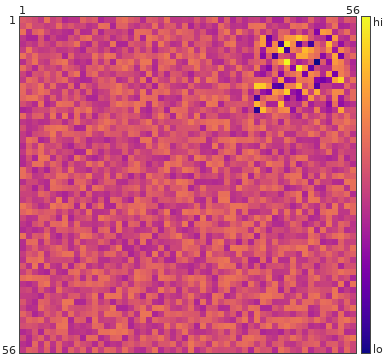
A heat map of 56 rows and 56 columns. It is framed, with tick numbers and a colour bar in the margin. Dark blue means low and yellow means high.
Mirror symmetry: none. Grain: fine. Odd patch: rougher, in the top right. Roughest part: top right.
